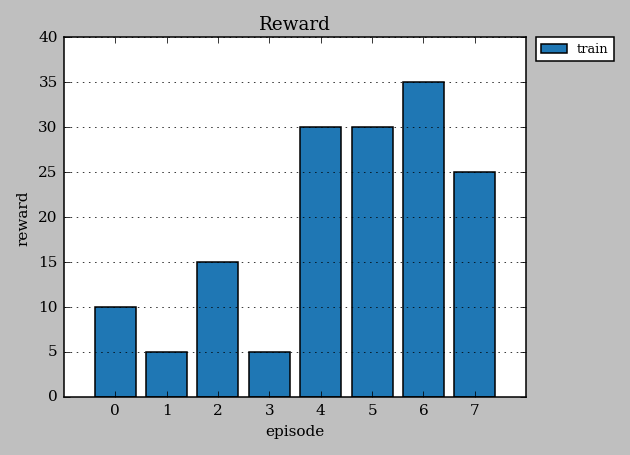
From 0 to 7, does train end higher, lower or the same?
higher
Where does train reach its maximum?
6
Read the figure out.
Title: Reward
x-axis: episode, ticks 0 1 2 3 4 5 6 7
y-axis: reward, ticks 0 5 10 15 20 25 30 35 40
Legend: train
Values:
train: 10 5 15 5 30 30 35 25
